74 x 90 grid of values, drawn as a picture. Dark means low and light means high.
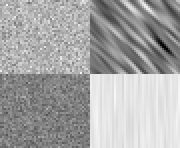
It is made of 2 by 2 panels. Panel 1,1: high, fine-grained. Panel 1,2: middling, slanting down to the right, strong in contrast. Panel 2,1: middling, fine-grained. Panel 2,2: very high, streaked downward, faint in contrast.
